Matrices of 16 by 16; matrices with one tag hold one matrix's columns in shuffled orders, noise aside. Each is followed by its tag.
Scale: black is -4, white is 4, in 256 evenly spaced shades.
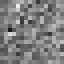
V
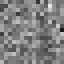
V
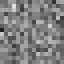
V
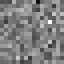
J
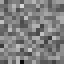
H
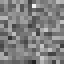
H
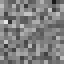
J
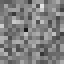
V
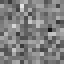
V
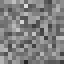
H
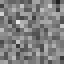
J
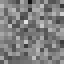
J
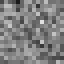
J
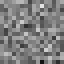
H
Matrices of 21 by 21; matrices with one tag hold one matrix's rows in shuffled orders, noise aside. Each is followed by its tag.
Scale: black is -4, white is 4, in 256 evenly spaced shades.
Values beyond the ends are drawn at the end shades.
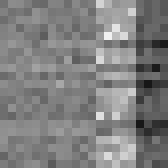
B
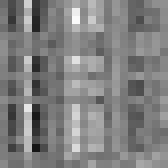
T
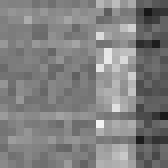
B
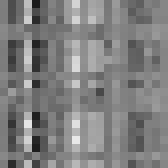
T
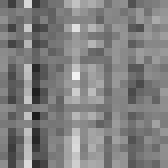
T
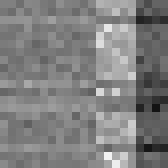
B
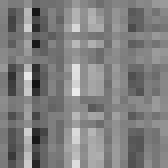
T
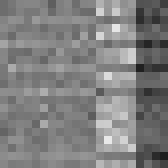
B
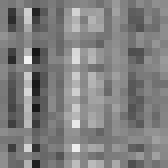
T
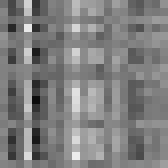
T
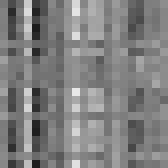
T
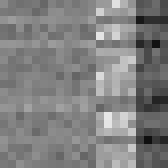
B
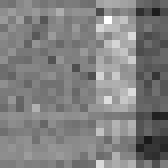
B
